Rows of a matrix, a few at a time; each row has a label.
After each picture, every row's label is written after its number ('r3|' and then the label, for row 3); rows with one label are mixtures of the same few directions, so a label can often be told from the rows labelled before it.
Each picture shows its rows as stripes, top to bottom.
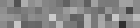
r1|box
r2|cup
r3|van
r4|box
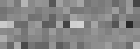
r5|van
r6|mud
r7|van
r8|mud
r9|van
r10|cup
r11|van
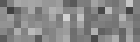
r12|cup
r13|cup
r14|box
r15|box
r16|van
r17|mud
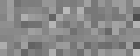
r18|van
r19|box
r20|van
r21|van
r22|van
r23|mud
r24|box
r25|van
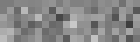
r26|mud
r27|van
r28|mud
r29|cup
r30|cup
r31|mud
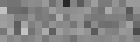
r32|box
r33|cup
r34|mud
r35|box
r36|van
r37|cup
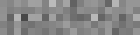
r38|van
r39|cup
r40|van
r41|box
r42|van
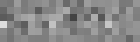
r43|box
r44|mud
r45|cup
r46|cup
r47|van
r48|cup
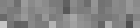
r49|box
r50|box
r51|cup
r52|cup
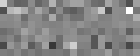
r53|cup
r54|cup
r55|van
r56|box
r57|cup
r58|mud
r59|cup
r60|van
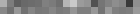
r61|cup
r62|van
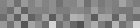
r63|box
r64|van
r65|van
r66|van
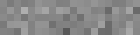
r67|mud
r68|van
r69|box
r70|cup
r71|box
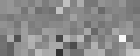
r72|box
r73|mud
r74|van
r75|box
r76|van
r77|box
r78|cup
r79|mud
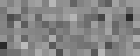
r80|van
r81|box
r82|cup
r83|van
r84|van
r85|van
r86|cup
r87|mud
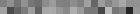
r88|van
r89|cup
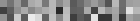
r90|van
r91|mud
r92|van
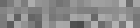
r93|box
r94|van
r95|van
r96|mud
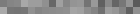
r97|van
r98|cup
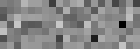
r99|van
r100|mud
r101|cup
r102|box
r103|cup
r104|mud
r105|box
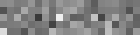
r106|mud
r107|cup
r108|mud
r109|van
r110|cup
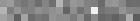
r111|mud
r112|mud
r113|box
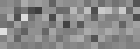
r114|van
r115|van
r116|van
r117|box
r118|cup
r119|mud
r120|mud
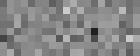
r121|cup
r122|box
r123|box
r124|box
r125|mud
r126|mud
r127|cup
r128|mud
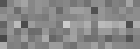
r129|cup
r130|mud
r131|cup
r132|box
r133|van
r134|cup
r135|cup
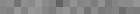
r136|mud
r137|van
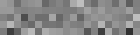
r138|mud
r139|cup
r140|van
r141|cup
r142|cup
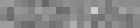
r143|cup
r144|mud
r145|cup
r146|cup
